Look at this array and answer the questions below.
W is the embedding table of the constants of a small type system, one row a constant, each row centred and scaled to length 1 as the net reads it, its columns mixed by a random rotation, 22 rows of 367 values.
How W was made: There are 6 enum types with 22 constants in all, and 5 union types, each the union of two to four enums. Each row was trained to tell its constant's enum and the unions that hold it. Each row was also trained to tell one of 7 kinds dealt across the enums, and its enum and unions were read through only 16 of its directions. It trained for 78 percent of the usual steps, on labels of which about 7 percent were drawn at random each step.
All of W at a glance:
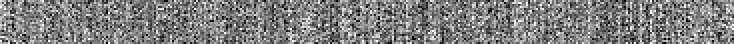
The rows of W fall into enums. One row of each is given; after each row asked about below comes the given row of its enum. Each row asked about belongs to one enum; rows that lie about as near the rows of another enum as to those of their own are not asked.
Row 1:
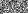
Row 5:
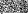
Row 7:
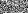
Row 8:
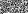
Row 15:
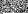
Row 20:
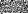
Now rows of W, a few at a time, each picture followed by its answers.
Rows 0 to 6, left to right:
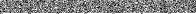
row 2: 8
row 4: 15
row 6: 5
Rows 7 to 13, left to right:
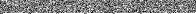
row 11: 15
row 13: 15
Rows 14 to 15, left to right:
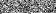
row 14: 5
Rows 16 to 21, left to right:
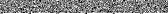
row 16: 7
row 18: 20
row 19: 7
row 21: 5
